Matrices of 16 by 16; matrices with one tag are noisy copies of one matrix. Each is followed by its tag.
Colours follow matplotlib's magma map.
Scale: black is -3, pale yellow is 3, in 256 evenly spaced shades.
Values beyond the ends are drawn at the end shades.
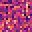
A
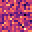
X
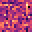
A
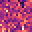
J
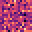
X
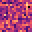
A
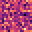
X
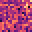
A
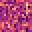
A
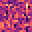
A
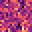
J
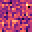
A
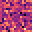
X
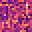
A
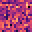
A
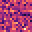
X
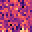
J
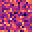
X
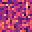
A
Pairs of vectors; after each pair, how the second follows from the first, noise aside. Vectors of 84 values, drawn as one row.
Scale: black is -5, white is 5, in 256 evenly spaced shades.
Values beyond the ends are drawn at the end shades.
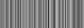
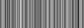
shuffled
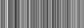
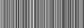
shuffled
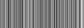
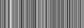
wrapped around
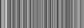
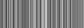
wrapped around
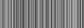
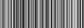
scaled up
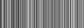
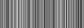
shuffled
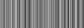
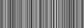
shuffled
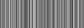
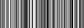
scaled up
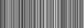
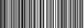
scaled up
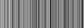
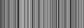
wrapped around
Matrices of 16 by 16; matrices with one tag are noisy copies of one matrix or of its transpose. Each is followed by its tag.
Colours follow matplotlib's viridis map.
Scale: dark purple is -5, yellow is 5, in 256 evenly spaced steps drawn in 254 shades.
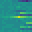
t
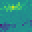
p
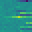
t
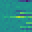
t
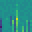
t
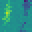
p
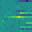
t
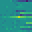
t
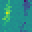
p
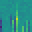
t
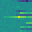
t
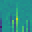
t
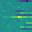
t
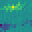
p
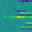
t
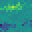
p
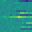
t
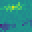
p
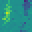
p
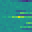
t
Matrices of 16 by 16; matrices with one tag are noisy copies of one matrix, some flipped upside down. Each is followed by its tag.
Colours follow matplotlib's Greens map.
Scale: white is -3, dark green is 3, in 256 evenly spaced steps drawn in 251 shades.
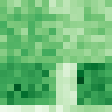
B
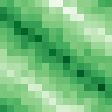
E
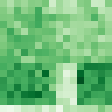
B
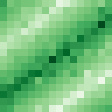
E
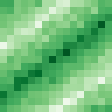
E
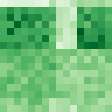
B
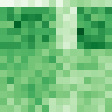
B
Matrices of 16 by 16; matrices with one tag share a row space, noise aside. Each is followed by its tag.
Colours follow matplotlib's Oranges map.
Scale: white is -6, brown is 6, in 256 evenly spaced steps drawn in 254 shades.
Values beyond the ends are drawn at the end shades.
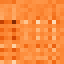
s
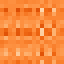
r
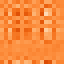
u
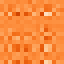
u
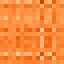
r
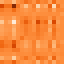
s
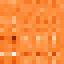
s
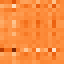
s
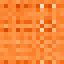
r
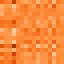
s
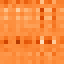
r
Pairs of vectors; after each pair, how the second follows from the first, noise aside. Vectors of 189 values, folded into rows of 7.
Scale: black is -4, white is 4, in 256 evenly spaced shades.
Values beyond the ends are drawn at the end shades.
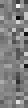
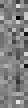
copied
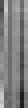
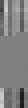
partly zeroed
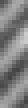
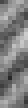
copied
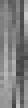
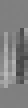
partly zeroed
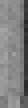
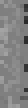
partly zeroed
